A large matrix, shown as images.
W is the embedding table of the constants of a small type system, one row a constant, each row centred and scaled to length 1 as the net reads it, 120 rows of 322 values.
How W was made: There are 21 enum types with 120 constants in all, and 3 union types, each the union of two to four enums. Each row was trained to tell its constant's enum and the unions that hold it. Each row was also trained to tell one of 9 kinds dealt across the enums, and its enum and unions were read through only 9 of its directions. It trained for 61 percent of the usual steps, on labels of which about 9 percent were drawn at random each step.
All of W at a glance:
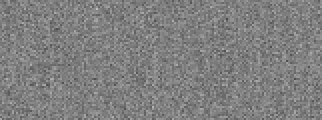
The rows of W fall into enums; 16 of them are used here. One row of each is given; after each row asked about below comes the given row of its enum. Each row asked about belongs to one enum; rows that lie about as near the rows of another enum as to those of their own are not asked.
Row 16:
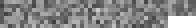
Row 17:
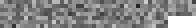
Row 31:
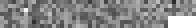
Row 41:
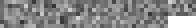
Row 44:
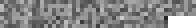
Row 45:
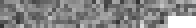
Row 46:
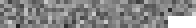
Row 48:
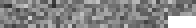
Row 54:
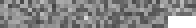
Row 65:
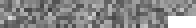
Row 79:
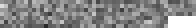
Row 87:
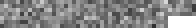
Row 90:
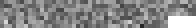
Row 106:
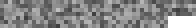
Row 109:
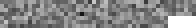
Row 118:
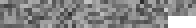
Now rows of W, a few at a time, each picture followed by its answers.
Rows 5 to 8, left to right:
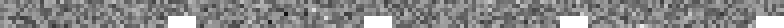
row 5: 106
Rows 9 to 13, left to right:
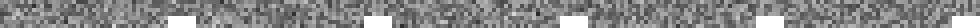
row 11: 48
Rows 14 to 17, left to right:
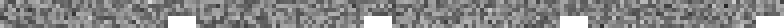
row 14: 17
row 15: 79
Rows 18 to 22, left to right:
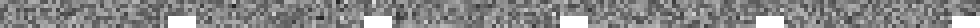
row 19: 31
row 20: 90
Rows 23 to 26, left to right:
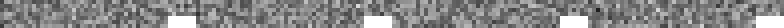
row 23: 54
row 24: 16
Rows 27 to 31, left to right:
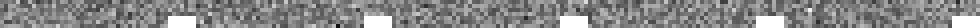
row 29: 79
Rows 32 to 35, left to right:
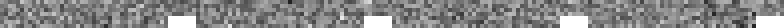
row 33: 54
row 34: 48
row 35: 90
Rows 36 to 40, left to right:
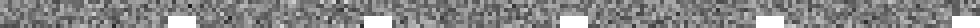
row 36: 65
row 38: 90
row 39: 45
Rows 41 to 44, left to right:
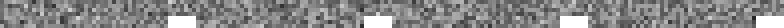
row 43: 87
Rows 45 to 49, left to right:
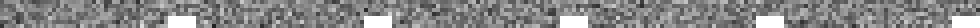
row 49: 79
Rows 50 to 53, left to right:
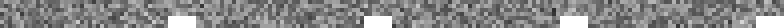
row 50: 54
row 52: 65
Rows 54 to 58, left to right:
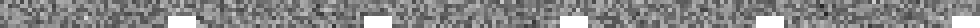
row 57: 106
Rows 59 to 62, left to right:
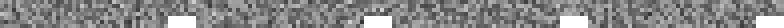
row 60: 17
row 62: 106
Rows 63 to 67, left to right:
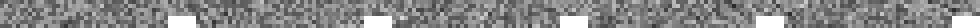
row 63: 45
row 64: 46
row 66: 65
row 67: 106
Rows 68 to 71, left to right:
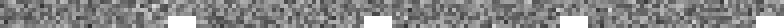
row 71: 79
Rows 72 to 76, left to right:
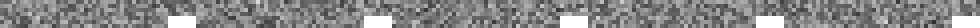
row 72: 109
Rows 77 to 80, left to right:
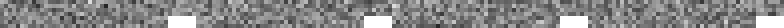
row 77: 46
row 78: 109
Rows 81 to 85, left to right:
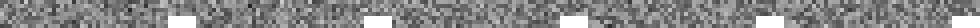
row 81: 45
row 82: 65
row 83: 48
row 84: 106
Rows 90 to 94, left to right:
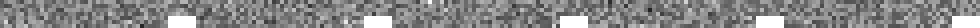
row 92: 16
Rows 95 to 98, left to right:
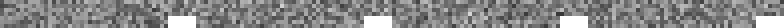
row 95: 16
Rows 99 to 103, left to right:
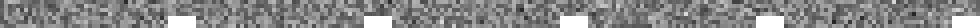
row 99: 54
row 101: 48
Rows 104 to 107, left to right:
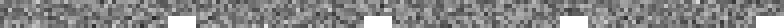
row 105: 54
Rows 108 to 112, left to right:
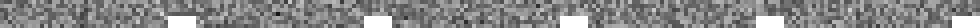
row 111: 90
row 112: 44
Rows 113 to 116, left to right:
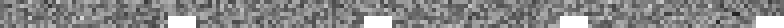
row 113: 90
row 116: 109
